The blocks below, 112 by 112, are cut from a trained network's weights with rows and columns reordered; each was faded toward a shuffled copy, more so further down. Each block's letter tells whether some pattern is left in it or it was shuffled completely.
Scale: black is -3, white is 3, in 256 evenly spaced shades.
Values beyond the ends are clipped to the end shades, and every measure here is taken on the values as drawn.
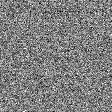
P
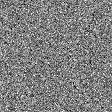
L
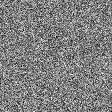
L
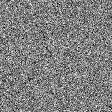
P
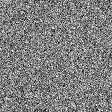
P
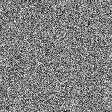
P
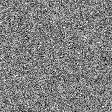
L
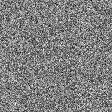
P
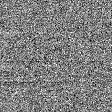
P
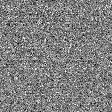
P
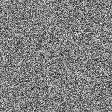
P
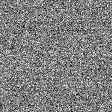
P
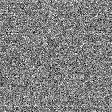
P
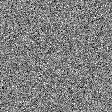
P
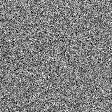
L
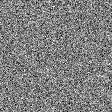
L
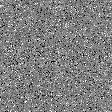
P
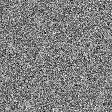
L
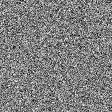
L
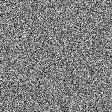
L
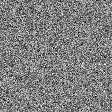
L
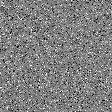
P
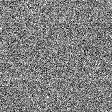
P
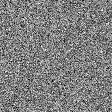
L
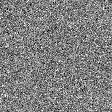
L
